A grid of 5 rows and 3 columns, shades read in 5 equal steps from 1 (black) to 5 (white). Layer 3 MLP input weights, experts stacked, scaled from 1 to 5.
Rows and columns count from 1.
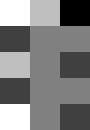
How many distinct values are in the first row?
3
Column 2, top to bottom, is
4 3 3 3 3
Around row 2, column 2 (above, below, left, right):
4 3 2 3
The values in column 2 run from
3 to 4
